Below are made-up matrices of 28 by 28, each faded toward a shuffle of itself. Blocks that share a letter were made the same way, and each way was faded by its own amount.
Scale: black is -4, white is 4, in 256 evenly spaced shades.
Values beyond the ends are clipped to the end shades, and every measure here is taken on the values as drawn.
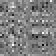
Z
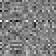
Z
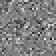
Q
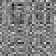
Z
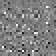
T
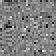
T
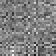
Z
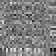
Z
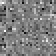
T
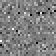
T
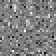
T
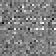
Q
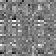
Z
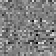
Q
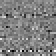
Q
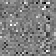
T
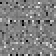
T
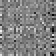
Z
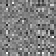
Z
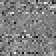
Q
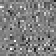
T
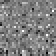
T
